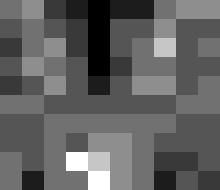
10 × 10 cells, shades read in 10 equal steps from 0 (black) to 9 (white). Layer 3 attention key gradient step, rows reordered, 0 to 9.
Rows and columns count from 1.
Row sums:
28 29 34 31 34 34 36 36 43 37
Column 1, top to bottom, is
4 3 2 3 2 4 3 3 4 4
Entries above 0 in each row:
9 9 9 9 10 10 10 10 10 10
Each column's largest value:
4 5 5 9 9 5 5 7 5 5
